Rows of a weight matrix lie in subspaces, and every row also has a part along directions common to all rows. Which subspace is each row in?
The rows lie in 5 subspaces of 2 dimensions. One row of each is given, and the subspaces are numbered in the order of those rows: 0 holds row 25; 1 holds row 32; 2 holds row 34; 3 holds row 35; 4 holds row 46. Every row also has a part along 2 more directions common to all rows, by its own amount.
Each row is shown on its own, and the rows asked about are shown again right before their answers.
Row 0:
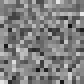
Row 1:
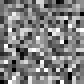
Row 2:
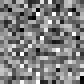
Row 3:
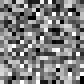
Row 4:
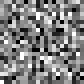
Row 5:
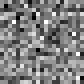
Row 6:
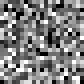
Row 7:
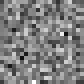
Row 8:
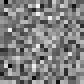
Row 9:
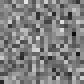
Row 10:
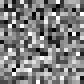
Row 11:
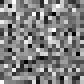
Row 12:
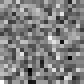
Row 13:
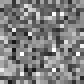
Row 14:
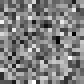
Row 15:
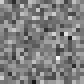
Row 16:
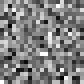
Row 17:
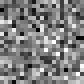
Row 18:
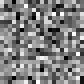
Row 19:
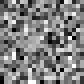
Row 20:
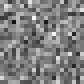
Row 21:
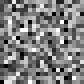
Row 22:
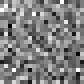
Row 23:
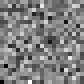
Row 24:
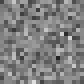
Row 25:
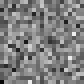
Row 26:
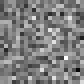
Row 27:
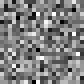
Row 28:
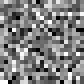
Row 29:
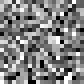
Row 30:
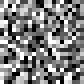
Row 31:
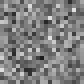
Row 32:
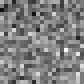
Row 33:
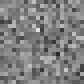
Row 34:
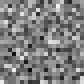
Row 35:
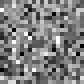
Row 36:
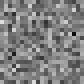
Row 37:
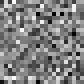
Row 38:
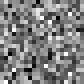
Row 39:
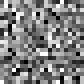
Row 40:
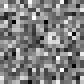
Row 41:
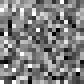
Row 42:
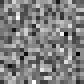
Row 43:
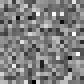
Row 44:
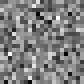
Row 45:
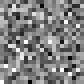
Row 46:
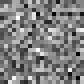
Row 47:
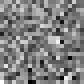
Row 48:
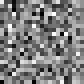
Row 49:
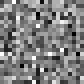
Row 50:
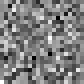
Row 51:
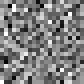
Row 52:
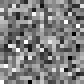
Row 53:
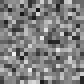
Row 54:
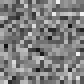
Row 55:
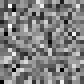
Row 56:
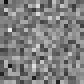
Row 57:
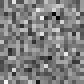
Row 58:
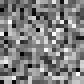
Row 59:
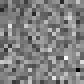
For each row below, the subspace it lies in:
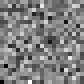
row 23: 0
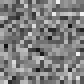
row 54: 4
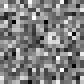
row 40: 2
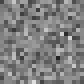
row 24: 2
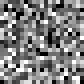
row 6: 0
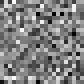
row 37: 0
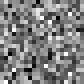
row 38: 4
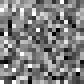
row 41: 1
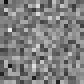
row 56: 0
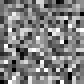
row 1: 4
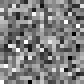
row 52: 0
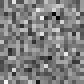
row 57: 4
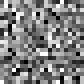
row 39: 0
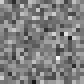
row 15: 2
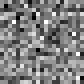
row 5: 2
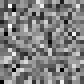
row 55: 3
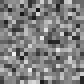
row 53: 2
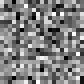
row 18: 1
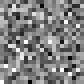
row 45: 0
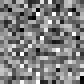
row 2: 2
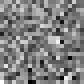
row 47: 3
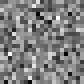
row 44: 4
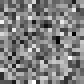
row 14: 3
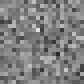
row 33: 1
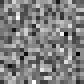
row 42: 2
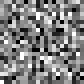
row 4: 1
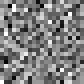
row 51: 3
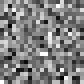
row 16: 0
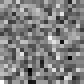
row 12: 3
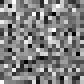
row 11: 2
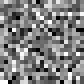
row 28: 4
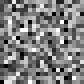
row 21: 4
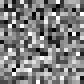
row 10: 4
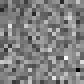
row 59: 1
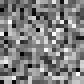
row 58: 1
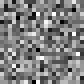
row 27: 3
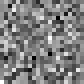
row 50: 4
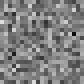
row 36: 3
